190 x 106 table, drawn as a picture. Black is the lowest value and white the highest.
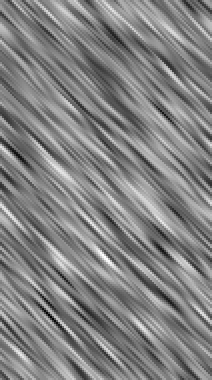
Odd rows or columns: none. Slope: none. Histogram: bell-shaped. Average level on the scale: 50%. Grain: diagonal, down to the right. Mirror symmetry: none.
